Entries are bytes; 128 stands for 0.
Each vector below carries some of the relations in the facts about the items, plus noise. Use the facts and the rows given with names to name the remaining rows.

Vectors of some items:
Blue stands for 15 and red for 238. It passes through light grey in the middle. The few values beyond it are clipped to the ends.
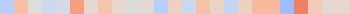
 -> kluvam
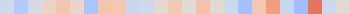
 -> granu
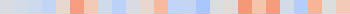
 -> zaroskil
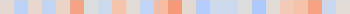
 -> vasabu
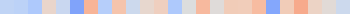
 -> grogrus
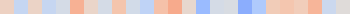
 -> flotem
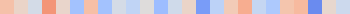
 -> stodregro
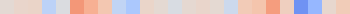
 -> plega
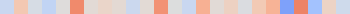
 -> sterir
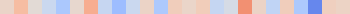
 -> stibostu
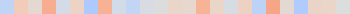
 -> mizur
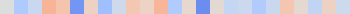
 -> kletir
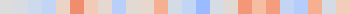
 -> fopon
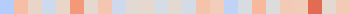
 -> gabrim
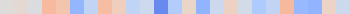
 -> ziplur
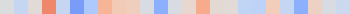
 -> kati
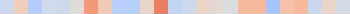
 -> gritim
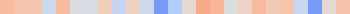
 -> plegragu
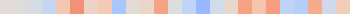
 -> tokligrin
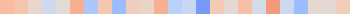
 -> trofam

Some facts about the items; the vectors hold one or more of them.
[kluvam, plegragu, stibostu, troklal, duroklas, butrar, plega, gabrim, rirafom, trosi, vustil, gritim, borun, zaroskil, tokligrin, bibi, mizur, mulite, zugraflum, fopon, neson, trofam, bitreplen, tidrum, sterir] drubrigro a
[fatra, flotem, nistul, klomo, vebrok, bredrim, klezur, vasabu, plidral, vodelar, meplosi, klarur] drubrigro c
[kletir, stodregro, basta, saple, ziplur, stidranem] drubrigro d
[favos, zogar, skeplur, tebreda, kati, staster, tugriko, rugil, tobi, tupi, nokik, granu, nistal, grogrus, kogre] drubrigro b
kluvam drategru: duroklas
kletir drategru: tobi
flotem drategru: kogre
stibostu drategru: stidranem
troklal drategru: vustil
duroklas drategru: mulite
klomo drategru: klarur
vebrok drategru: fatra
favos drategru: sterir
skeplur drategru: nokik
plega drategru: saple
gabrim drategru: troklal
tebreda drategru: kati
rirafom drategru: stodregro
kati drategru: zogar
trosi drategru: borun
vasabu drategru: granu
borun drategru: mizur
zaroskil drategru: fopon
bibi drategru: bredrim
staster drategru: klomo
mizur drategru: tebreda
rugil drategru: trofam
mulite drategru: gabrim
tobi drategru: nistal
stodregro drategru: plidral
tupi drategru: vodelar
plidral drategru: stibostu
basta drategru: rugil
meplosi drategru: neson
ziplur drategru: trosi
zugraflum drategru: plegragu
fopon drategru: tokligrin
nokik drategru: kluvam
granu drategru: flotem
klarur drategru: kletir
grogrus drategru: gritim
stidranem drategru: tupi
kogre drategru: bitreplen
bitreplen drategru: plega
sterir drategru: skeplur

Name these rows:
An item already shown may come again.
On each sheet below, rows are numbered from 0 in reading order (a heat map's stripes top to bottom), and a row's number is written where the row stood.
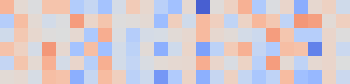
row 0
basta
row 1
duroklas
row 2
trosi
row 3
stodregro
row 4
mizur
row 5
ziplur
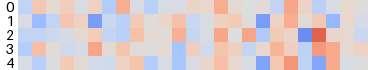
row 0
borun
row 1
staster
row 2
favos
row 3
duroklas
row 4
kogre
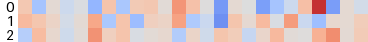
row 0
klomo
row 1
trofam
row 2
mulite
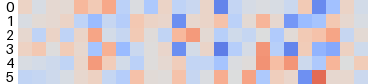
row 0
saple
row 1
tupi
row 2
vasabu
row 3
stidranem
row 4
zaroskil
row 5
favos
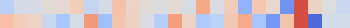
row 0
skeplur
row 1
plidral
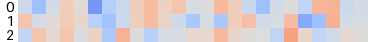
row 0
nistal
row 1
rugil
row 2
borun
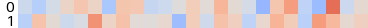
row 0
granu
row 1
duroklas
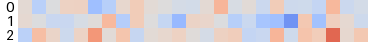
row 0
tugriko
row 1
vebrok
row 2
troklal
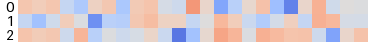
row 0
vodelar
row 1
tobi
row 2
zugraflum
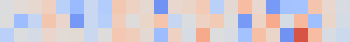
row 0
tupi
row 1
staster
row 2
nokik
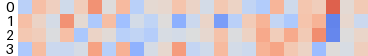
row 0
vustil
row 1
stodregro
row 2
rirafom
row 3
neson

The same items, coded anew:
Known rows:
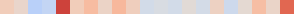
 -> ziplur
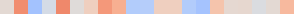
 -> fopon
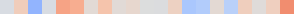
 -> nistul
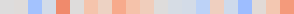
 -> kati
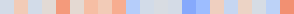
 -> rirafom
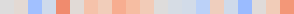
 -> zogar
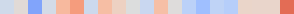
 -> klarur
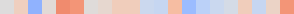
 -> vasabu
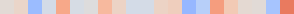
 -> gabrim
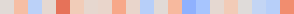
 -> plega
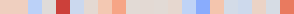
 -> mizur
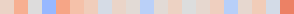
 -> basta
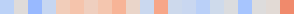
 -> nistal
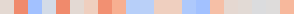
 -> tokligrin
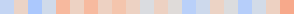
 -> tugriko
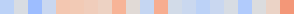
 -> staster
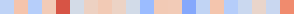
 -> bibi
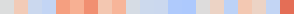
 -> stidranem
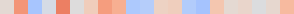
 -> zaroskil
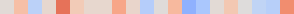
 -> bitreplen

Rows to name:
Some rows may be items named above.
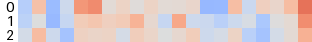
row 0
fatra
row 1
tobi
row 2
rugil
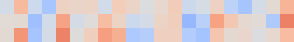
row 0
rugil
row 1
mulite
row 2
zaroskil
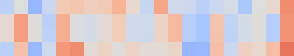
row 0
tobi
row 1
trofam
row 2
trofam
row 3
fatra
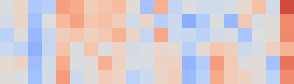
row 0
kletir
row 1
plidral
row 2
nistal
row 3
skeplur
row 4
vustil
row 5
kluvam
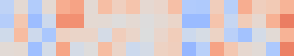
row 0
meplosi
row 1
vebrok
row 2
rugil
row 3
mulite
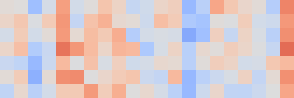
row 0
duroklas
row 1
zugraflum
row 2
rirafom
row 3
saple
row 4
favos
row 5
flotem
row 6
tupi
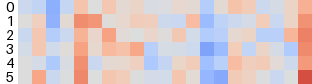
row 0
nokik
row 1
vasabu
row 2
grogrus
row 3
stibostu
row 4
sterir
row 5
gritim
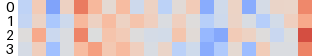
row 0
bredrim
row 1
tugriko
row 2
gritim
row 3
vodelar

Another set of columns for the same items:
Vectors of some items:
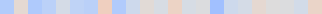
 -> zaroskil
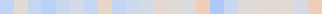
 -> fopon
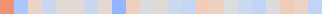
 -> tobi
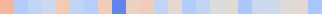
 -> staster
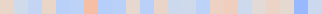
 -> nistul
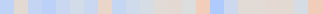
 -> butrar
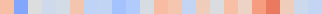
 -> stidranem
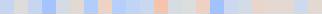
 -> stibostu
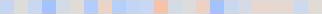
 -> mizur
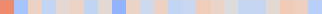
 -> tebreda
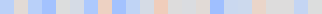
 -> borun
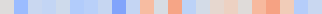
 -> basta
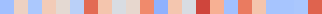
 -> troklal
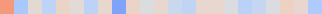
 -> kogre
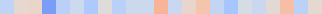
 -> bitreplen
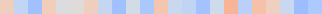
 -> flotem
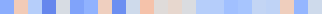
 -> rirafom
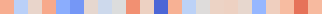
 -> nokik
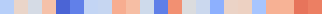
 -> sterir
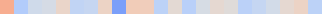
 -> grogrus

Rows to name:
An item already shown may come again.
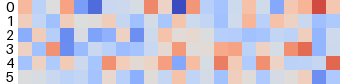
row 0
favos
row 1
flotem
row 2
rirafom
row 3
saple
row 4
mulite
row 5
plidral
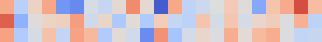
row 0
skeplur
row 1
tupi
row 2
vodelar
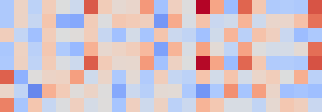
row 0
vustil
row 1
kluvam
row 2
flotem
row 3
duroklas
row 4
vustil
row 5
tupi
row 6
vasabu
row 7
nistal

